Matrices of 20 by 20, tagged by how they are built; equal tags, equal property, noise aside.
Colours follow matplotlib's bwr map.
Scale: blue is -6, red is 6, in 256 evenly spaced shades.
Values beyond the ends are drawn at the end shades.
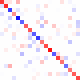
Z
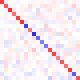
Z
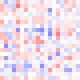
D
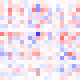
D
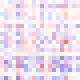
D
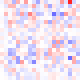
D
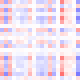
D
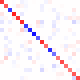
Z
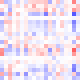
D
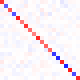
Z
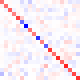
Z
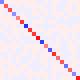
Z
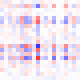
D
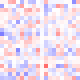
D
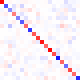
Z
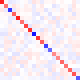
Z
